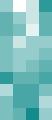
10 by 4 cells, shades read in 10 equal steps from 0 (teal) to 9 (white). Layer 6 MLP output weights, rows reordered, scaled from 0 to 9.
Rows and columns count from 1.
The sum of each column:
38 45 43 36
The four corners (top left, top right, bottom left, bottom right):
5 1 4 5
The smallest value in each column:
1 2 0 1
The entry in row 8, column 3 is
2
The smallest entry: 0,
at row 10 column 3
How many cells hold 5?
8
